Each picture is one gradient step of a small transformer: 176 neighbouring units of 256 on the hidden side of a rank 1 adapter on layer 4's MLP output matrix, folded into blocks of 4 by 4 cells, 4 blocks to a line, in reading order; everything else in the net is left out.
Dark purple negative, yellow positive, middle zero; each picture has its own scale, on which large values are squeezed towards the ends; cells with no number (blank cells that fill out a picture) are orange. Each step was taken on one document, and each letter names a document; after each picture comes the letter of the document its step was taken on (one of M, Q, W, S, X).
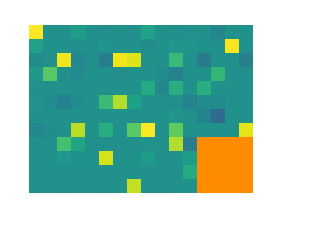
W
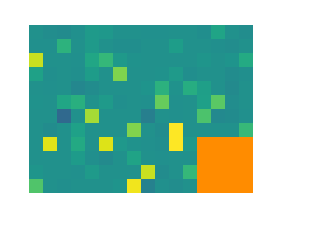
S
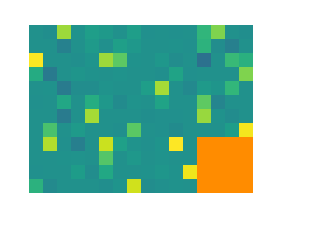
S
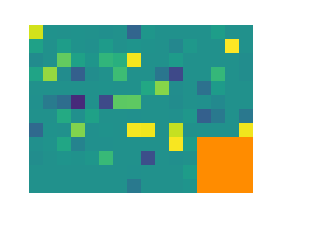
W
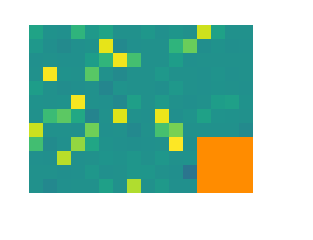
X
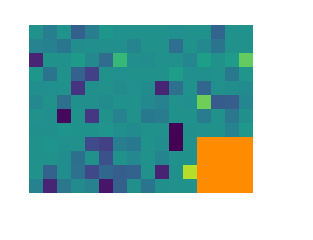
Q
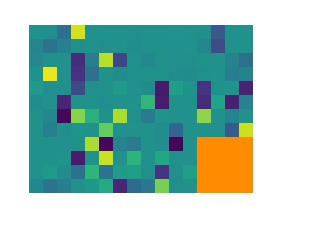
Q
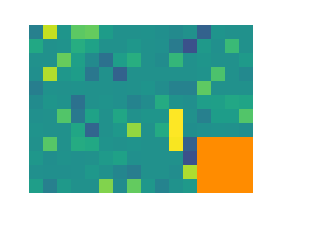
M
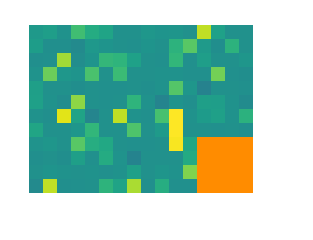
M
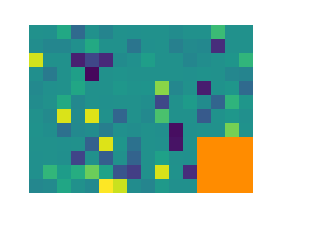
Q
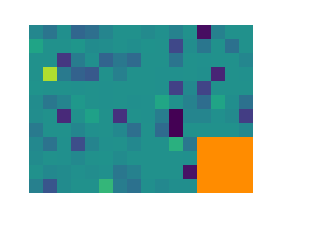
M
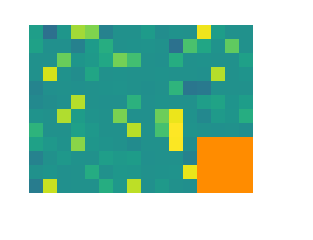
M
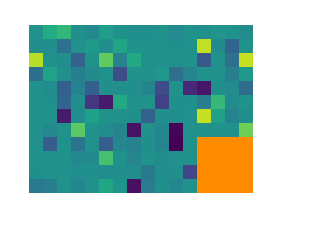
S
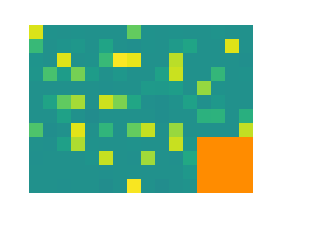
W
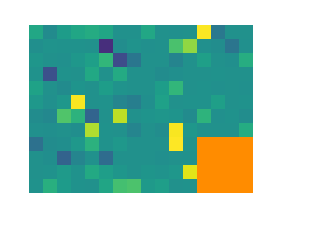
X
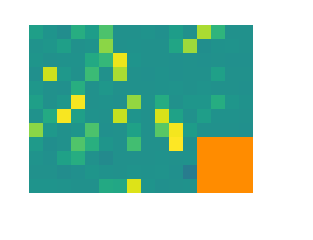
X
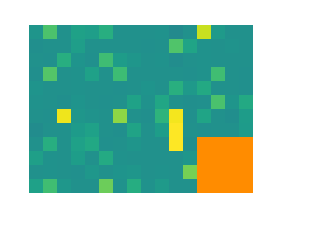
M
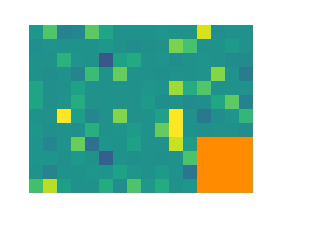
M
